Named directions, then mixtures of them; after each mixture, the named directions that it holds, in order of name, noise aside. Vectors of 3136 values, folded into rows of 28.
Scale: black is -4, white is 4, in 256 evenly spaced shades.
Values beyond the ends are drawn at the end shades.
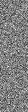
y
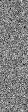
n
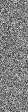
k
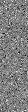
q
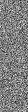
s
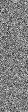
k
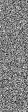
s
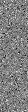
q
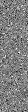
q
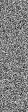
s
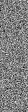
s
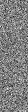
k, s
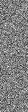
y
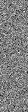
q, y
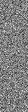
s, y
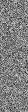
k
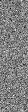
n, y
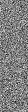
q, s
